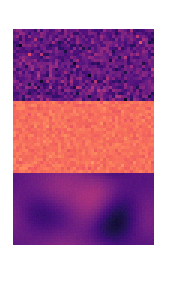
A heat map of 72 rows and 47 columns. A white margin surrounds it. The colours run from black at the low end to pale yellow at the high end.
It is made of 3 by 1 panels. Panel 1,1: low, fine-grained. Panel 2,1: high, fine-grained, faint in contrast. Panel 3,1: low, smooth.
